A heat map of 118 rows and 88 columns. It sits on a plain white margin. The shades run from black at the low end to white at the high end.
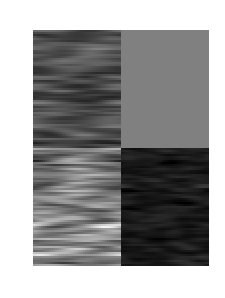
It is made of 2 by 2 panels. Panel 1,1: low, streaked across. Panel 1,2: middling, flat. Panel 2,1: middling, streaked across, strong in contrast. Panel 2,2: very low, streaked across, faint in contrast.
